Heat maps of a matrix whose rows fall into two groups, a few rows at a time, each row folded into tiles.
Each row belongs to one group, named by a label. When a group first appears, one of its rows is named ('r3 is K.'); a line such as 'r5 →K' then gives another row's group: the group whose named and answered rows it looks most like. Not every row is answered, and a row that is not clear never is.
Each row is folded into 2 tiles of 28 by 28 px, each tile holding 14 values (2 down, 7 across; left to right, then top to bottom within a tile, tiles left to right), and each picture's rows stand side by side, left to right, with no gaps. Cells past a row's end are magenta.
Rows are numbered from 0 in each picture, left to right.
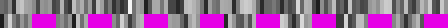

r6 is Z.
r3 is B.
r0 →B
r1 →B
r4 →B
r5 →B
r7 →Z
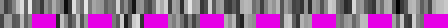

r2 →Z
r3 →B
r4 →B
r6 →B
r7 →B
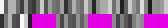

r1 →B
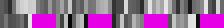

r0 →B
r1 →Z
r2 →Z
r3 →Z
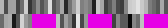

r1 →B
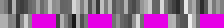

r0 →Z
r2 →Z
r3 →B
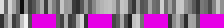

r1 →Z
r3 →Z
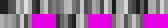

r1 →Z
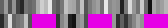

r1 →Z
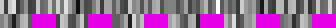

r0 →Z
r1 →Z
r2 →B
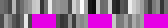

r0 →Z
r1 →B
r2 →B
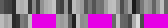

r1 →B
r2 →Z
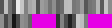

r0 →B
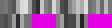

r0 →B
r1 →B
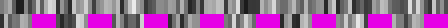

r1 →B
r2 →B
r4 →Z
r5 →Z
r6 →Z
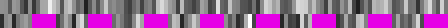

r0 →Z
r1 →Z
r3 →Z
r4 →Z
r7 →Z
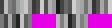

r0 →B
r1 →B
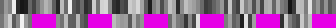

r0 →Z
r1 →Z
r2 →B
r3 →B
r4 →B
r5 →B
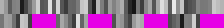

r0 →Z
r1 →B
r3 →Z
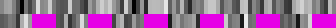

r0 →Z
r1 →Z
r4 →B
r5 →B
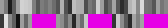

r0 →B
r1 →B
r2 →B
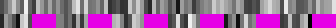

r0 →Z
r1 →B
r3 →Z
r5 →Z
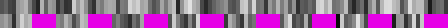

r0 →B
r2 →B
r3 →B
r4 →B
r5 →Z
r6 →Z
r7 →B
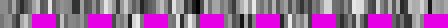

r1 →Z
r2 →Z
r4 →B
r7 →B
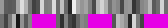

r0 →B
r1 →B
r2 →Z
